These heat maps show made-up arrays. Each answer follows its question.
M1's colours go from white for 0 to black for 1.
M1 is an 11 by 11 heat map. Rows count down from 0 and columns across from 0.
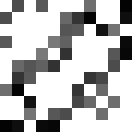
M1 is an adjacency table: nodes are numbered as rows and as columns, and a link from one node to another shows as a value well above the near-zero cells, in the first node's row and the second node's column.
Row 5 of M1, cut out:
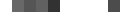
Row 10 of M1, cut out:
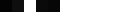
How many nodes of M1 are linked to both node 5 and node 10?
3
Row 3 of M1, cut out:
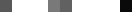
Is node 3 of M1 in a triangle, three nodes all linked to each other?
yes
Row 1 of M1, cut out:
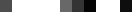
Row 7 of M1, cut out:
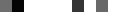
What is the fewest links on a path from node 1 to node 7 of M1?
1
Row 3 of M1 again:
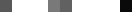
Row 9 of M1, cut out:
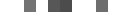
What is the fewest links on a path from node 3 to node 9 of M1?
2
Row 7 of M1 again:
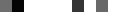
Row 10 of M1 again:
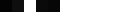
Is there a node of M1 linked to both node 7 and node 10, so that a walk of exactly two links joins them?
yes
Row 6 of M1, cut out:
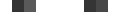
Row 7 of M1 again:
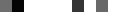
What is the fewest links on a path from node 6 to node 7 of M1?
1
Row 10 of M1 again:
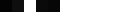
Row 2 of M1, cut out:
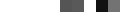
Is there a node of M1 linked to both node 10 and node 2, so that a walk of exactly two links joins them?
no
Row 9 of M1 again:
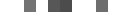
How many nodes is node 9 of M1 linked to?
4
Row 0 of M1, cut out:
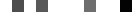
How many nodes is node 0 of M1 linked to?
4
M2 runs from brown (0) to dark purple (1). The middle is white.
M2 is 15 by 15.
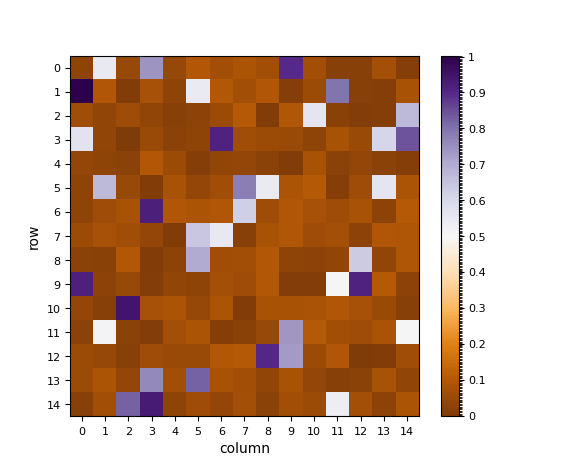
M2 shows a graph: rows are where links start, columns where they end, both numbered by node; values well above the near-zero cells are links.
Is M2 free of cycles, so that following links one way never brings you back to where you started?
no
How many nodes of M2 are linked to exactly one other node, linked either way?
1
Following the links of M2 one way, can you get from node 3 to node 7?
yes
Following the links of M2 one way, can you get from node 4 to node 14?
no
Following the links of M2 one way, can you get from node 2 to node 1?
yes
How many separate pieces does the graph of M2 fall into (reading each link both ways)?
2
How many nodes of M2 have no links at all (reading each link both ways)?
1
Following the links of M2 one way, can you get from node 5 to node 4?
no
